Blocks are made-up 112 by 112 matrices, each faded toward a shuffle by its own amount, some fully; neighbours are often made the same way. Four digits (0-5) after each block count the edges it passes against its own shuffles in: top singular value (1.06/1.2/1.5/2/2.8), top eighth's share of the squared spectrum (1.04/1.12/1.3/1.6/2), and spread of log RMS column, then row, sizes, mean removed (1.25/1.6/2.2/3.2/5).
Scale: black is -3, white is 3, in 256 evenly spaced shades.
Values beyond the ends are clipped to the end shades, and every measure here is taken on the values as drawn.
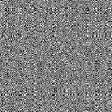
5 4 3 3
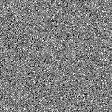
3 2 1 1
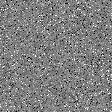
0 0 1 0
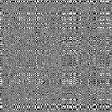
5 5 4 4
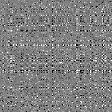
5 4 3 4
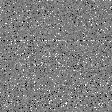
3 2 0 1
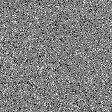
0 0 0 0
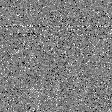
1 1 0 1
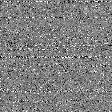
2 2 0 3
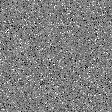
0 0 0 0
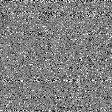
1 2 0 3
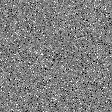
0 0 0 0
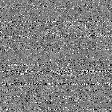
1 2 0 4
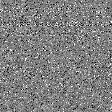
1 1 0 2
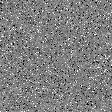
0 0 0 0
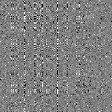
5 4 3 2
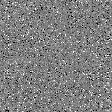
3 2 1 0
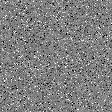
0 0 0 0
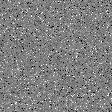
0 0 0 0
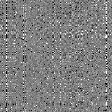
5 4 3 2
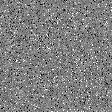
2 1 0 0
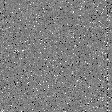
3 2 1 0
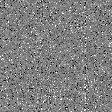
3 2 1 0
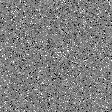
2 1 0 0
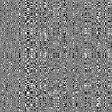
5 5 4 3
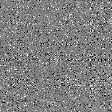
2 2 2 2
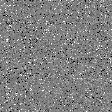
1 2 2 2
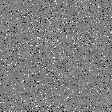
1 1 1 1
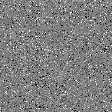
1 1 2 1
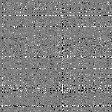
3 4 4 4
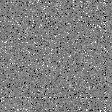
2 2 1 2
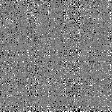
2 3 3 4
